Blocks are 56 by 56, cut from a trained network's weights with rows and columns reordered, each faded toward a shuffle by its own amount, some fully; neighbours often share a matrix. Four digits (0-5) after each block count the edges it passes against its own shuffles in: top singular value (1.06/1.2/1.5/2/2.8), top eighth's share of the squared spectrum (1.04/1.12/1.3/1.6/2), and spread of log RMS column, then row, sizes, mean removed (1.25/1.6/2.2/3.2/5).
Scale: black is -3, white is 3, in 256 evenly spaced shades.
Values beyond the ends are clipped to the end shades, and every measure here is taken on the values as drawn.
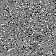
1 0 0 0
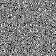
2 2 0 2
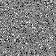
2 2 0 1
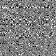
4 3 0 2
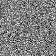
2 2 0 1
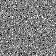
2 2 0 1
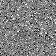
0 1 0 0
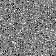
0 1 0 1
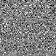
2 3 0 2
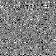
3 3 1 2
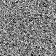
0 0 0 0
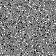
1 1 0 0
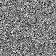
0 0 0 0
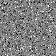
1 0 0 0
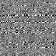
3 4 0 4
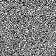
2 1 0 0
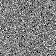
0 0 0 0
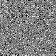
3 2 0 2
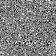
3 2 0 2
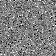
1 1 0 0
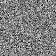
1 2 0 0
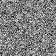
1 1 0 0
